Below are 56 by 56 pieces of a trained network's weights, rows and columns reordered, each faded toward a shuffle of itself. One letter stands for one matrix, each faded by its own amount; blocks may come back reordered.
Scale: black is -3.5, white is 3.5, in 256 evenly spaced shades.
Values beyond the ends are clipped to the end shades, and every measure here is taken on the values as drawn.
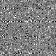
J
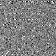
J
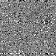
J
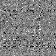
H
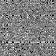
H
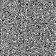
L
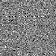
J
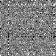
H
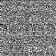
H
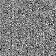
L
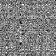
H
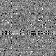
H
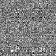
H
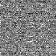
H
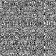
H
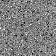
L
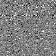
J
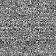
H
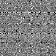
H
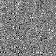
J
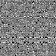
H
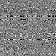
H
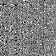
L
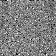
L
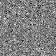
L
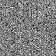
L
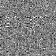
J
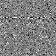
J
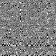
H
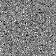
L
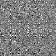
H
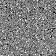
L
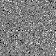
J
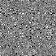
J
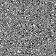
L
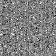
L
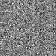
L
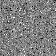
L
